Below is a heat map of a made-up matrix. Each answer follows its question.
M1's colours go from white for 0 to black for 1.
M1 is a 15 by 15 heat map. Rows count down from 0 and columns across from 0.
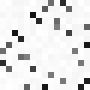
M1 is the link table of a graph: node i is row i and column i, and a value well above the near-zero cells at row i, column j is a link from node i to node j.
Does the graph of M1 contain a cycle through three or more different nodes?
no
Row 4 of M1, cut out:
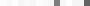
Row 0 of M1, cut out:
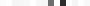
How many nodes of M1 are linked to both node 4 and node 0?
0
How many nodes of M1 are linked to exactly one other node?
3
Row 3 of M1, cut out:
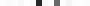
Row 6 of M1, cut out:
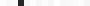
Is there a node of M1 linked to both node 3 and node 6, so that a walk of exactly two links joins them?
no
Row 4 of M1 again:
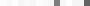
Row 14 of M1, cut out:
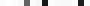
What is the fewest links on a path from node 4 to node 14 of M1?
1
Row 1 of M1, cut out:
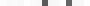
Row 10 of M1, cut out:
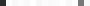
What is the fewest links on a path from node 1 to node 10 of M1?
4
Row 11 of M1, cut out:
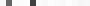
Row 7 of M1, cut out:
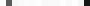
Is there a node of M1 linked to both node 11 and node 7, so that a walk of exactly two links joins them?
yes
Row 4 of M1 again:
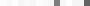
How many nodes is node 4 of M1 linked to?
2
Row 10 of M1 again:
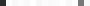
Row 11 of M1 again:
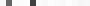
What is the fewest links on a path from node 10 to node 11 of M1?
5
